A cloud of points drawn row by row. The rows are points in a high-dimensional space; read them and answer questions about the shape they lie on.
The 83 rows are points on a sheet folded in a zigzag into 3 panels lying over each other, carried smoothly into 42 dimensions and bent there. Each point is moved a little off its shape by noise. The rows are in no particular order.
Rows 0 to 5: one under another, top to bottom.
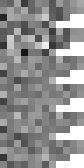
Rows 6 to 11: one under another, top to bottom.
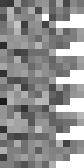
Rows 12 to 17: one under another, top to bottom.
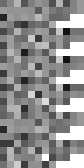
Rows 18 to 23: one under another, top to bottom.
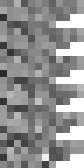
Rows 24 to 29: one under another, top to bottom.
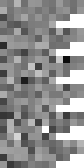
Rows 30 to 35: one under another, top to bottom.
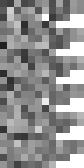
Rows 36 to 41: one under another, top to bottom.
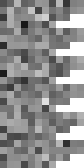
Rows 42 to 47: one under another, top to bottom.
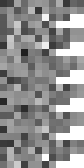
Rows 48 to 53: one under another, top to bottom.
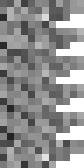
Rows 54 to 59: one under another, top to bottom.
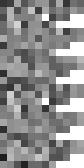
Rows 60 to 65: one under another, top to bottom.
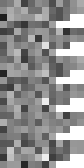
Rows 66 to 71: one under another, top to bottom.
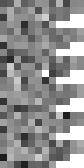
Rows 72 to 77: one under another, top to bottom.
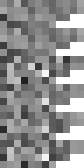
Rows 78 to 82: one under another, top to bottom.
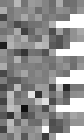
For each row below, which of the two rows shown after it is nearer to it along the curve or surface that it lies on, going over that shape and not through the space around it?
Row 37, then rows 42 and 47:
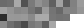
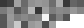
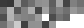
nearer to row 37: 47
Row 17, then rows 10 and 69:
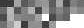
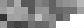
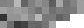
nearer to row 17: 69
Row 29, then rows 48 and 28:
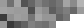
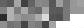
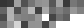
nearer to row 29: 48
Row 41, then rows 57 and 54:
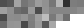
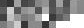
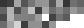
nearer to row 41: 54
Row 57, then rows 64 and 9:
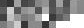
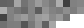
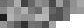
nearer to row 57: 9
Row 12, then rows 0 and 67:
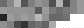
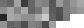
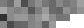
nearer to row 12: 67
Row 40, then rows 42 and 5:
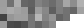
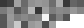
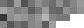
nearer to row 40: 5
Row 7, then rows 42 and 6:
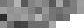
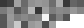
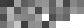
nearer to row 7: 6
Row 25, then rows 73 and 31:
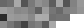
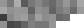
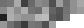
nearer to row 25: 73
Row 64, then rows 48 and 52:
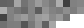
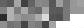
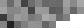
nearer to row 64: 52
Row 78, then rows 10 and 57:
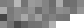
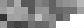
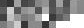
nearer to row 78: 10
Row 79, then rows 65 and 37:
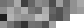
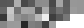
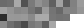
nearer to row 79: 65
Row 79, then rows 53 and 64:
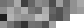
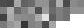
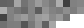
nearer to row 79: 53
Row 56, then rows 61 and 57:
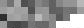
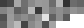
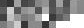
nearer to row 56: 57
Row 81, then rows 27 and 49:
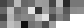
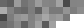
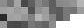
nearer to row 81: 27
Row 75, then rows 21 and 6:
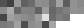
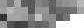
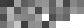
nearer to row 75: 6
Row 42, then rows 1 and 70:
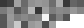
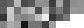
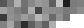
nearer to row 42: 70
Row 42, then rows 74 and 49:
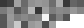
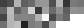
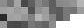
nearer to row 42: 74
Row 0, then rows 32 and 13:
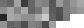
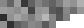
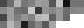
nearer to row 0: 32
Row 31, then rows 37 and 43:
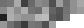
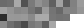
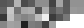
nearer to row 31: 43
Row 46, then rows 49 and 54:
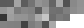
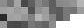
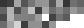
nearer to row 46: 54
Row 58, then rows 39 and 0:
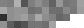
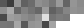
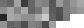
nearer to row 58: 39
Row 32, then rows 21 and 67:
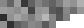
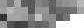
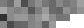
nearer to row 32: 21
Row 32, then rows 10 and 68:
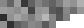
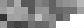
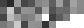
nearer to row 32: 10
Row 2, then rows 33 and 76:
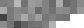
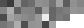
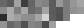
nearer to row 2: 33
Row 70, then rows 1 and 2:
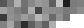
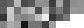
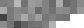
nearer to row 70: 2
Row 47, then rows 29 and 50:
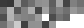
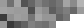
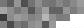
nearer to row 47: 50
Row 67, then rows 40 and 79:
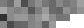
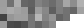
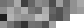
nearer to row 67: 40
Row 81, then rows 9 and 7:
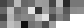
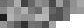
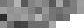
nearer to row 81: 7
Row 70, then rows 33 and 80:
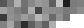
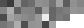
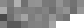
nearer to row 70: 80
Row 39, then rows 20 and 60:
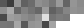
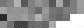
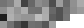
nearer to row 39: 20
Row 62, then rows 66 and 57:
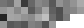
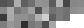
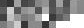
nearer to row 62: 57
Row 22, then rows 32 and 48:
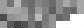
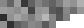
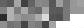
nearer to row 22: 32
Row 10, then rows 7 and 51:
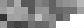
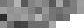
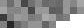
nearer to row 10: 51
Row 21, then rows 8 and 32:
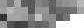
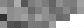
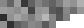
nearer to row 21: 32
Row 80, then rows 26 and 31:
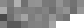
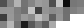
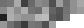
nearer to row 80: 26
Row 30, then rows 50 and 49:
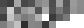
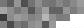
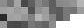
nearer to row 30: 49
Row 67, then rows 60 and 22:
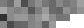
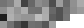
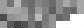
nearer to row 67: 22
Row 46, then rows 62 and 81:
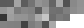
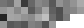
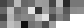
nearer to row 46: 81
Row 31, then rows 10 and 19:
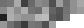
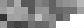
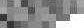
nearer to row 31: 10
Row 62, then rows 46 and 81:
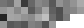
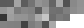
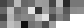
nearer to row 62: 46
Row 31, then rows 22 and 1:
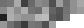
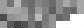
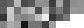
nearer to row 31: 1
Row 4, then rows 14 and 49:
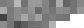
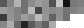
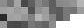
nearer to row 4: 14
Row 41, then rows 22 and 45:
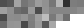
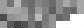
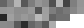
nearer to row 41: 45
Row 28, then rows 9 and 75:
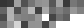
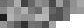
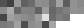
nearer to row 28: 75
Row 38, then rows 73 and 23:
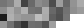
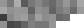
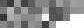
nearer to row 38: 23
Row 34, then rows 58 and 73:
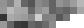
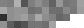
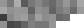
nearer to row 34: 73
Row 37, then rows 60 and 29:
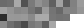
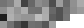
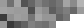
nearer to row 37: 29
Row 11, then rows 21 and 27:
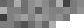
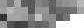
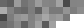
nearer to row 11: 27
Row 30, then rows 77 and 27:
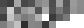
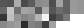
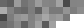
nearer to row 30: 77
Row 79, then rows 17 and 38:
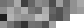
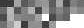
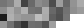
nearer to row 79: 38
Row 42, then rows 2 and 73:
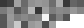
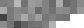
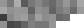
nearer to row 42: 2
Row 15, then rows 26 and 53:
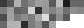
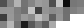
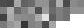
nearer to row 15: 26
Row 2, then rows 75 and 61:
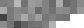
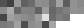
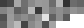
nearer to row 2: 61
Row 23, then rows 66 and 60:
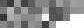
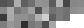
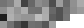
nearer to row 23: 60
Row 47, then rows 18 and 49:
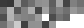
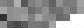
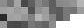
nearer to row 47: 18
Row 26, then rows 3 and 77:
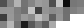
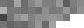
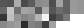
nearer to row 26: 3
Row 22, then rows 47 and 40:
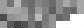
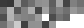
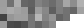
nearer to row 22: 40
